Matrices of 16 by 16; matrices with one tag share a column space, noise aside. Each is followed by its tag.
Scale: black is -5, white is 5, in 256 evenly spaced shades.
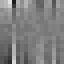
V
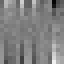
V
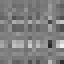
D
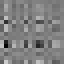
D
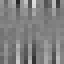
V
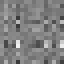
D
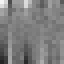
V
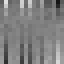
V
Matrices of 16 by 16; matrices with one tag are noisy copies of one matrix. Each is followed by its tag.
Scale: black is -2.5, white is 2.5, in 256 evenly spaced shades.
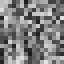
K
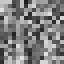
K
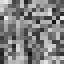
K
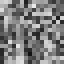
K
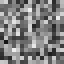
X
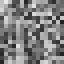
K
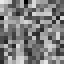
K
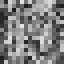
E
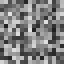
X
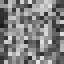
E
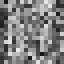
E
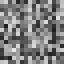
X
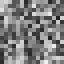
K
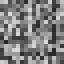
X
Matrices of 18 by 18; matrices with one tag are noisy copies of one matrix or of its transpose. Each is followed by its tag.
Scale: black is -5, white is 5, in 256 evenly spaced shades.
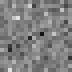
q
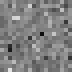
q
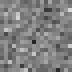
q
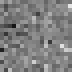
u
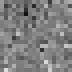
u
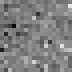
u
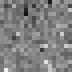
u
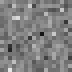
q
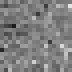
u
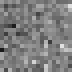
u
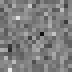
q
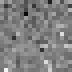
u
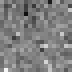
u
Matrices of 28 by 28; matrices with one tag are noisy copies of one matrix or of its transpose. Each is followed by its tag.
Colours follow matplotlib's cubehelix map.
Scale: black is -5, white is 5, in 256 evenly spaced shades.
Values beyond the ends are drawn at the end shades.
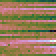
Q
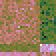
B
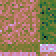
B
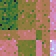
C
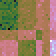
C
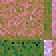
B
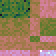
C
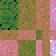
C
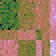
C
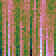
Q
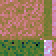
B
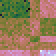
C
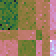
C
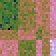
C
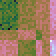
C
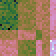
C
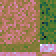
B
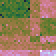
C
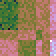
C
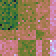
C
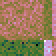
B
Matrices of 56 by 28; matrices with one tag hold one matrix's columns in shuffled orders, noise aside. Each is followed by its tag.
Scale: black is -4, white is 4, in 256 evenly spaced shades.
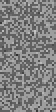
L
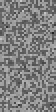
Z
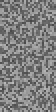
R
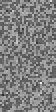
R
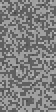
L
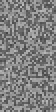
R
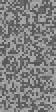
Z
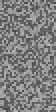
R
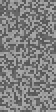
L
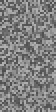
R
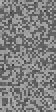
L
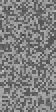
L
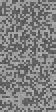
L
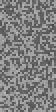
Z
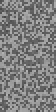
Z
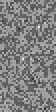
R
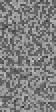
Z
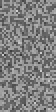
R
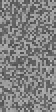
Z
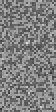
L
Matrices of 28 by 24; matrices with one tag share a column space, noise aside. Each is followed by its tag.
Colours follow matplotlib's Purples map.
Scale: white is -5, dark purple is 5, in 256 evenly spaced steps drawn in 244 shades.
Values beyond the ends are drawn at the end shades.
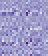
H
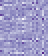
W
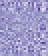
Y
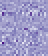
H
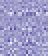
H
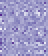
H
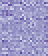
W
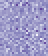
Y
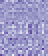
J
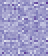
W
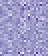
W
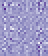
Y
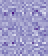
H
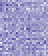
Y
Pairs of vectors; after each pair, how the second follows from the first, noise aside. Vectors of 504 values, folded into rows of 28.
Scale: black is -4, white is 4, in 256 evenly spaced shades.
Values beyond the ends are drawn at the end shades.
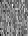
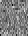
sign-scrambled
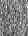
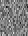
sign-scrambled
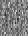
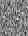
sign-scrambled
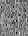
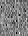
copied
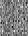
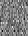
sign-scrambled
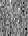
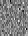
sign-scrambled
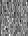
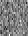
sign-scrambled
